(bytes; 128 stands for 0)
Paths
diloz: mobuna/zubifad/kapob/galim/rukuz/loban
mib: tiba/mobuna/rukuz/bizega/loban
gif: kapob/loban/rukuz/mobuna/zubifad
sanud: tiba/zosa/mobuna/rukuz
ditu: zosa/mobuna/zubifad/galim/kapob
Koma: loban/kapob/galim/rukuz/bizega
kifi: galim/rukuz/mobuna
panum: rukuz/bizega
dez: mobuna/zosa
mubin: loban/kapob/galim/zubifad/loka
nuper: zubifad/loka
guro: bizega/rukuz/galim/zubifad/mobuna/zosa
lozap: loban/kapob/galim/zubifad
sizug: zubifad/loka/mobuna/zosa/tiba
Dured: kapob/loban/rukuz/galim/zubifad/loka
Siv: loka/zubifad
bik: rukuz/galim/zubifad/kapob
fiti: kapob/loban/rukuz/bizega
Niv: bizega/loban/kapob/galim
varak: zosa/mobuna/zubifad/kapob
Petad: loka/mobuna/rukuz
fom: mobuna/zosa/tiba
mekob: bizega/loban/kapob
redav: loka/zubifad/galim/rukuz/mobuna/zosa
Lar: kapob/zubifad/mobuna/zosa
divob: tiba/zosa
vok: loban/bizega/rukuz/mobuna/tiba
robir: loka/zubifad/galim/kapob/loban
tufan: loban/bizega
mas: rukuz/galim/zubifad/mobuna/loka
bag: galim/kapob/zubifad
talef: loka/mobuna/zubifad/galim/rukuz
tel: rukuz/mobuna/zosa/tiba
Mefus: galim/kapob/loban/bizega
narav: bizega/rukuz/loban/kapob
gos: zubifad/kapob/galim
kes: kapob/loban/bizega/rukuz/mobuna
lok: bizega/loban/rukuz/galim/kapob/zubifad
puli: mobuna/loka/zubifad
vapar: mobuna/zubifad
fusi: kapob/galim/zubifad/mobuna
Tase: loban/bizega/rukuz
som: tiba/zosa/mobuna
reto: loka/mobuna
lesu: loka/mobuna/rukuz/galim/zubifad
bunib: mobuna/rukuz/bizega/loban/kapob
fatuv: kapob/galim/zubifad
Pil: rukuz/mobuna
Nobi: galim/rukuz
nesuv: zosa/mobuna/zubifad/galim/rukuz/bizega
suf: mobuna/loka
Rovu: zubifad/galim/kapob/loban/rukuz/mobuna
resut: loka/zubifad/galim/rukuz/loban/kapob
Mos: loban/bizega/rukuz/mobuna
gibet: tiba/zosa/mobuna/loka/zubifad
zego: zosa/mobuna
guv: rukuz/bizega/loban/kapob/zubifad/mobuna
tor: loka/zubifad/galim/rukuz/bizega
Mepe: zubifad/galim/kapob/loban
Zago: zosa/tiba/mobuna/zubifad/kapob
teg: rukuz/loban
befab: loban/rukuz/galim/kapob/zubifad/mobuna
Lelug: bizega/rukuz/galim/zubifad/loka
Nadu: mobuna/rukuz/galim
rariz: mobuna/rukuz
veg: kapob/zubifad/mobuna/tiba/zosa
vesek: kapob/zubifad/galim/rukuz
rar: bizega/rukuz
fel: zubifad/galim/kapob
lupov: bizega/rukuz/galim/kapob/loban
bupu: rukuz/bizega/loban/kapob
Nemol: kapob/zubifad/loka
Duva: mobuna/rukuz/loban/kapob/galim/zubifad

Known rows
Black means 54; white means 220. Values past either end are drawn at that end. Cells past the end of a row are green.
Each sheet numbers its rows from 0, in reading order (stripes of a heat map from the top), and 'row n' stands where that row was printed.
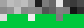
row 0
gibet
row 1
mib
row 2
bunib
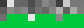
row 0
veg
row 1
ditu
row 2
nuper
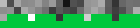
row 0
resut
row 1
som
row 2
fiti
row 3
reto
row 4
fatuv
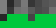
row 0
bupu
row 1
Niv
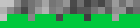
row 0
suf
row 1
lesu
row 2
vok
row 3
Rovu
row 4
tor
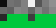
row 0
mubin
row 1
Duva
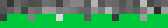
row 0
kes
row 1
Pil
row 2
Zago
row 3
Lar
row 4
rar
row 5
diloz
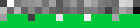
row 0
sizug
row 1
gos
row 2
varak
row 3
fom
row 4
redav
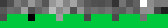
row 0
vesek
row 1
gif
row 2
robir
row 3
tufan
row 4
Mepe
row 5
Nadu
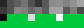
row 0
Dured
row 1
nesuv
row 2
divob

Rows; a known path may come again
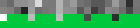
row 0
sanud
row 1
puli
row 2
Petad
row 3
mekob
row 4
Mos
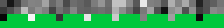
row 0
lok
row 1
zego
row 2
panum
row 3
varak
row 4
suf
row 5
rariz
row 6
robir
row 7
Dured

